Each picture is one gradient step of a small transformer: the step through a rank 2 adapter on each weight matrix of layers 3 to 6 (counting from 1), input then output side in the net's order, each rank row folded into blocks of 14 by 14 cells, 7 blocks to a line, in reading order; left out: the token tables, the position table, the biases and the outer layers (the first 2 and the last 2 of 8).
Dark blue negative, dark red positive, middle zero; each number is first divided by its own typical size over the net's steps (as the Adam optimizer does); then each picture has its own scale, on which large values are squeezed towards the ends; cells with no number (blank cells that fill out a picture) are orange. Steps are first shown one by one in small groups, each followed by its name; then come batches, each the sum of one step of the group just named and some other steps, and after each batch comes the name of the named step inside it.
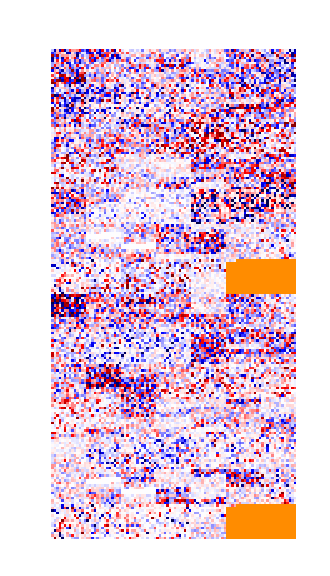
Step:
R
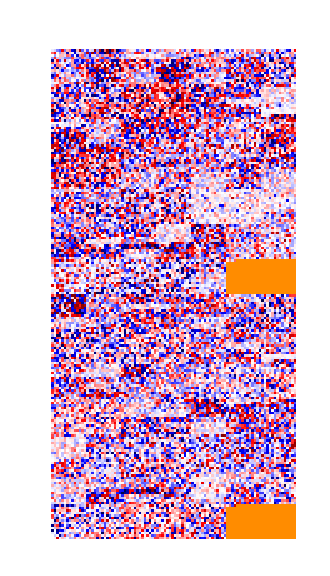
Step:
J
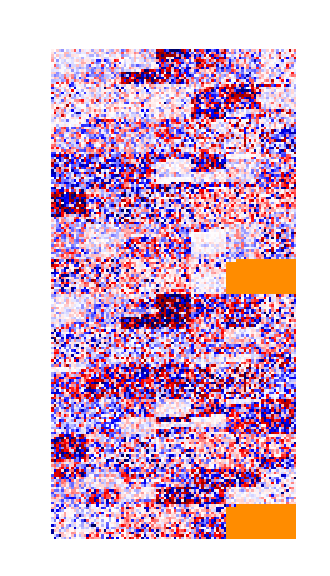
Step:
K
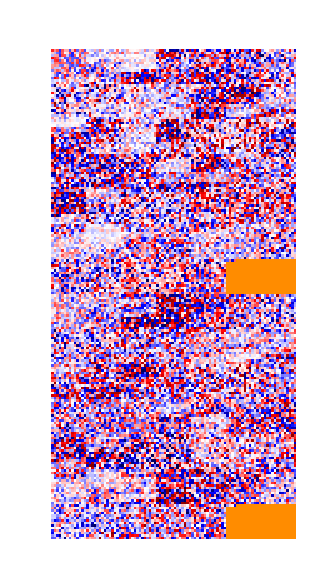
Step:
K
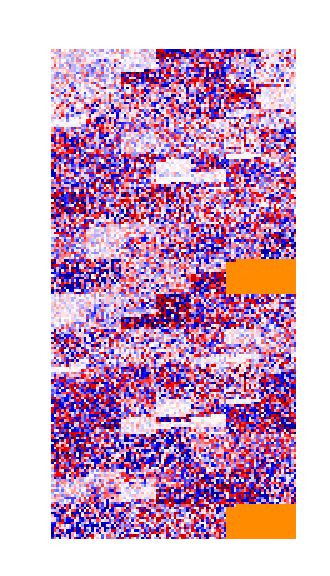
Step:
K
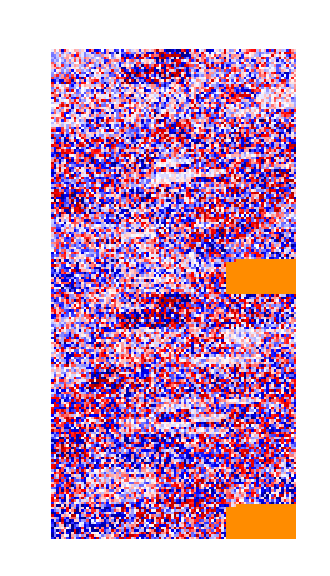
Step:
K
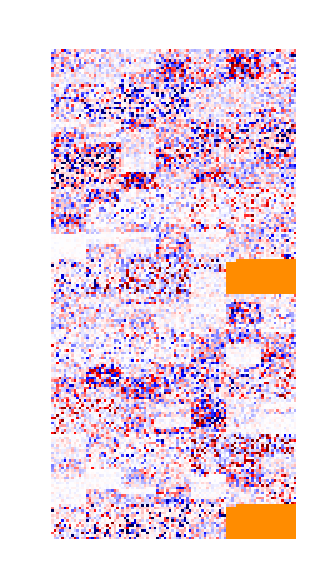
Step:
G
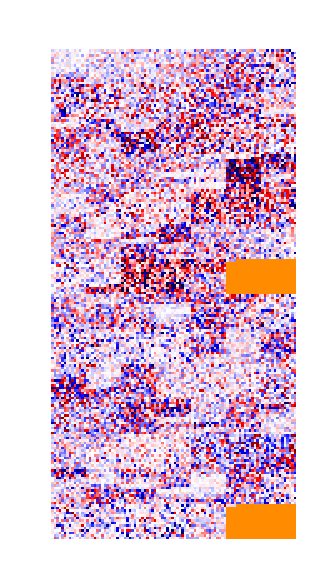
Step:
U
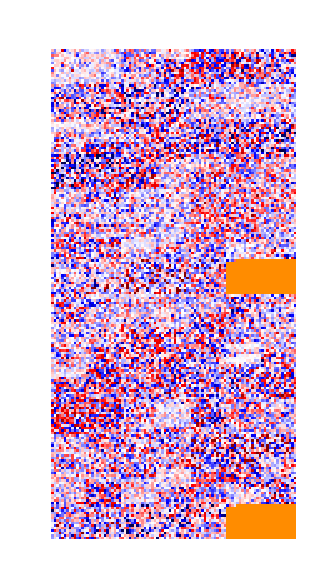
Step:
G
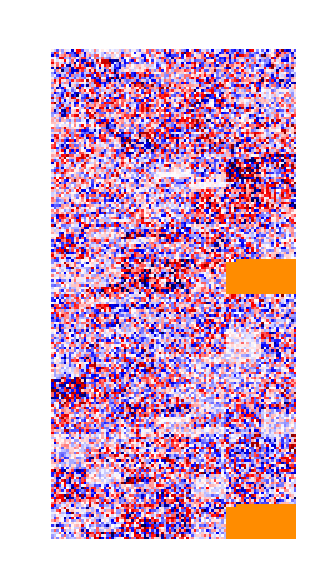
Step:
U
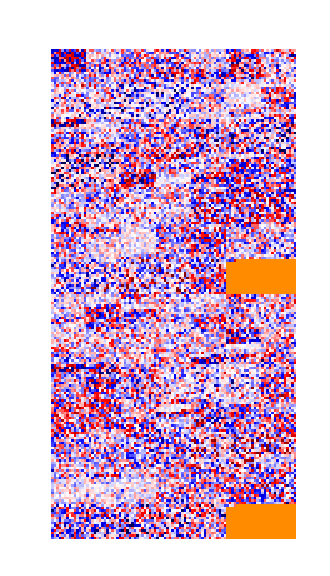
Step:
G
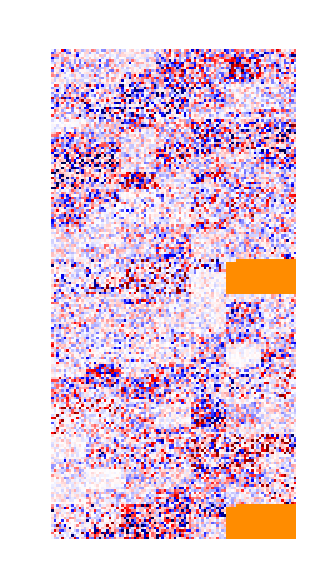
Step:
G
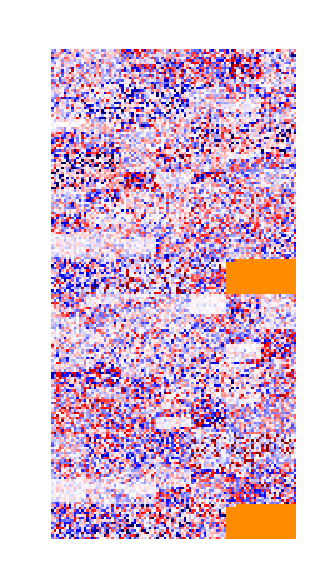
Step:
G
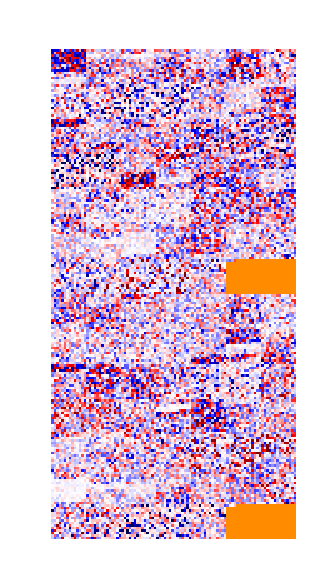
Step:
G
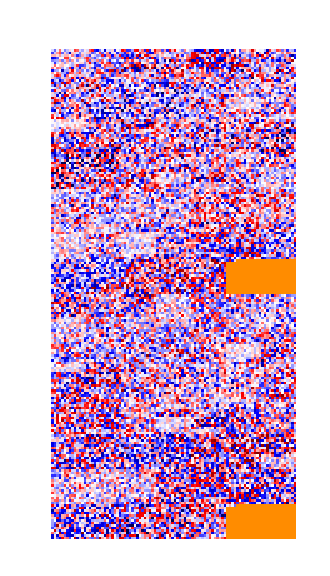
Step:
G
